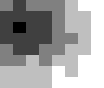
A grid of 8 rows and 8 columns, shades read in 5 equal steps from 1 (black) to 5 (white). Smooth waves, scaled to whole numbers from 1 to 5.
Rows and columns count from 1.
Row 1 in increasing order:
2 3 3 3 3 4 5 5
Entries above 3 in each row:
3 3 3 2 3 5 8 8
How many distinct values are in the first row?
4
